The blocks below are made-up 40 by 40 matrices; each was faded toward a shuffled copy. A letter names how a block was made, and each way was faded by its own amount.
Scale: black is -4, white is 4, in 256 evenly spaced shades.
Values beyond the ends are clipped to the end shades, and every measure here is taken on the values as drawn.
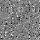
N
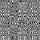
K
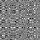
K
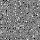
N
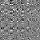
K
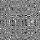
K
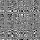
K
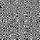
K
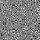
N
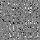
N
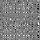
K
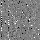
N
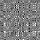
K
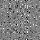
N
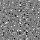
N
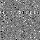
N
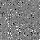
N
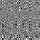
K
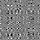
K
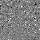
N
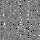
N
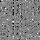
N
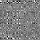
K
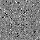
N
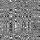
K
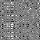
K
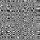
K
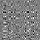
K
